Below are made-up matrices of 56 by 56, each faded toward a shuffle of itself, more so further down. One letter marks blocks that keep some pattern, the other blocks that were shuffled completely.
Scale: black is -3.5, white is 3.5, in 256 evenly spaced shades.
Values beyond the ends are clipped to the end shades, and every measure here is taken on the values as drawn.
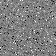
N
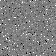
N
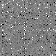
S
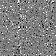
S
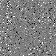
S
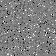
N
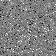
N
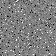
N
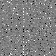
S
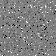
S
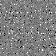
S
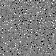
S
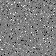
N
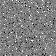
N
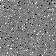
N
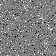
N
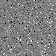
N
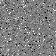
S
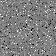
N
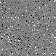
S
